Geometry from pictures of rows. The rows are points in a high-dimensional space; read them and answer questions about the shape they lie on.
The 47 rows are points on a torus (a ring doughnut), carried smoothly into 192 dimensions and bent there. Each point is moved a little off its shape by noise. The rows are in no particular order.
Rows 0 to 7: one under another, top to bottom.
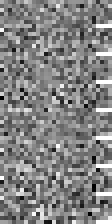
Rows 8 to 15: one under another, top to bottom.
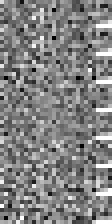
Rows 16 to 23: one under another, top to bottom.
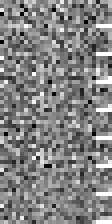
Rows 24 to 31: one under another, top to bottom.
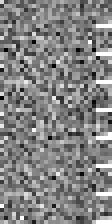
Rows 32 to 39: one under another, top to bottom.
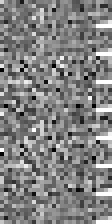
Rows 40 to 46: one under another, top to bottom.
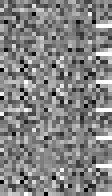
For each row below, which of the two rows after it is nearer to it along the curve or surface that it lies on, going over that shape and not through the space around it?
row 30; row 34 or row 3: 34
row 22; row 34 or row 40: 40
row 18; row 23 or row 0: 23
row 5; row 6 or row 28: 6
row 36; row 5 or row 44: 44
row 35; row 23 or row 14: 14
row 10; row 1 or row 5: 1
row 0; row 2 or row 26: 26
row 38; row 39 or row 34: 39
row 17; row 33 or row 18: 33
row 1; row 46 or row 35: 35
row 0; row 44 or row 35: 44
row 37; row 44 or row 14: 44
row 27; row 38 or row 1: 1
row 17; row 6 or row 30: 6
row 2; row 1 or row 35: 1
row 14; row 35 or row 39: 35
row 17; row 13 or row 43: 43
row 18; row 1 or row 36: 36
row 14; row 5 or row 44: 44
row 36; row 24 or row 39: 39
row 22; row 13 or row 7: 7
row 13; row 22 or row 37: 37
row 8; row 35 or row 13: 13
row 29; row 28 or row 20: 20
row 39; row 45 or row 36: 36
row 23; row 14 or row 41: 41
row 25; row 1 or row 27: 1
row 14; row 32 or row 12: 32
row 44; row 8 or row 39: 39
